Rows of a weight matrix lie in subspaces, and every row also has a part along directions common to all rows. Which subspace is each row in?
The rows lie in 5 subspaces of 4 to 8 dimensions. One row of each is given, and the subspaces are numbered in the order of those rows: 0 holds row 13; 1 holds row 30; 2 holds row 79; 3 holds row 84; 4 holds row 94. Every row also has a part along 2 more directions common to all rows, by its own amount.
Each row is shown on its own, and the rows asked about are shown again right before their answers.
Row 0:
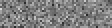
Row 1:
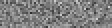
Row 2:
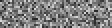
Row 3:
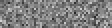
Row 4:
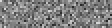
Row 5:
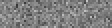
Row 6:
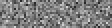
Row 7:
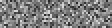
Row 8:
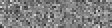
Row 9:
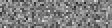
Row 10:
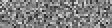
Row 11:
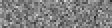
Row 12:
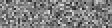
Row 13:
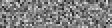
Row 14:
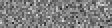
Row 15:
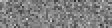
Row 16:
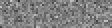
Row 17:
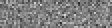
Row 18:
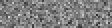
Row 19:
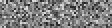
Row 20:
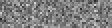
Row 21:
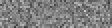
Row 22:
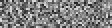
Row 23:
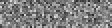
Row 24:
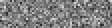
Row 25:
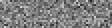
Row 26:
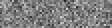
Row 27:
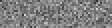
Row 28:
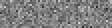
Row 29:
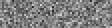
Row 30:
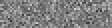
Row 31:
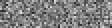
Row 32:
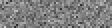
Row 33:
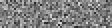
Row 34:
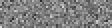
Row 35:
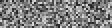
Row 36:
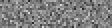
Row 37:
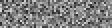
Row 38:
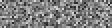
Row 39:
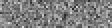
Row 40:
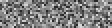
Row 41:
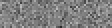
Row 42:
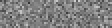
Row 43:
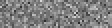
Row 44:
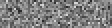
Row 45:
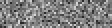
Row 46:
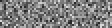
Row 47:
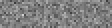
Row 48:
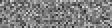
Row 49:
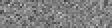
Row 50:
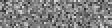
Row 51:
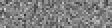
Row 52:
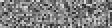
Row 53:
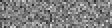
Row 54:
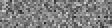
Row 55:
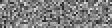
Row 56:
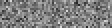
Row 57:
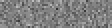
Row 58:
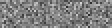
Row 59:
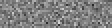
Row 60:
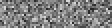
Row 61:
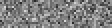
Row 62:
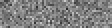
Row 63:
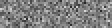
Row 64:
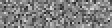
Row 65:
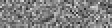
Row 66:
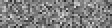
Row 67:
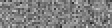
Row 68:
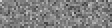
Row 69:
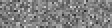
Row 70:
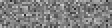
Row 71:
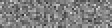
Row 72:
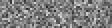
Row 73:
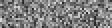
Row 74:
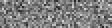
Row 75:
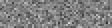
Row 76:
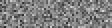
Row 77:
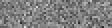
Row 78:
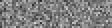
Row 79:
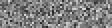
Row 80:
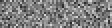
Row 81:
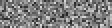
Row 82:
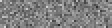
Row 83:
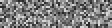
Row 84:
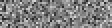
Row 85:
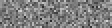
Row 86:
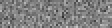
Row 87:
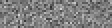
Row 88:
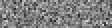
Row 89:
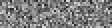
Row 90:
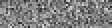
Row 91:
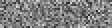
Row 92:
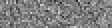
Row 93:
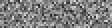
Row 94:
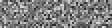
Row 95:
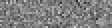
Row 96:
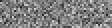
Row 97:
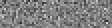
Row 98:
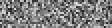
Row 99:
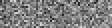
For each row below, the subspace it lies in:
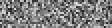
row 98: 3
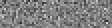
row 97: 3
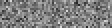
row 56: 1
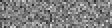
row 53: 0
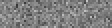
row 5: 1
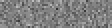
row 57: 1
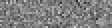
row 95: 2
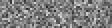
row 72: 4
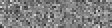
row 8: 1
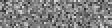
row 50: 4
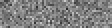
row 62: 0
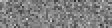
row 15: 4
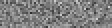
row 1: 2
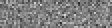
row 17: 2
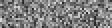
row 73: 0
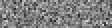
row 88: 0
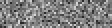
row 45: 3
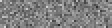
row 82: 4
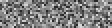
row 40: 4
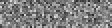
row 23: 1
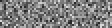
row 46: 4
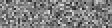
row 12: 2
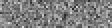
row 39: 1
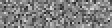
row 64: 3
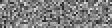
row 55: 2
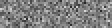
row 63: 1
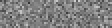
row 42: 4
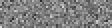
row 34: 1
